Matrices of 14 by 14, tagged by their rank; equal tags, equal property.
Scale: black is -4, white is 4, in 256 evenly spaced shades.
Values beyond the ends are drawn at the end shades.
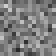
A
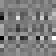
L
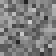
A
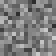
A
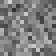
A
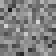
A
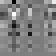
L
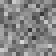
A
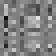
L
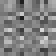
L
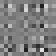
L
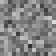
A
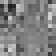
L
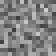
A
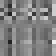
L
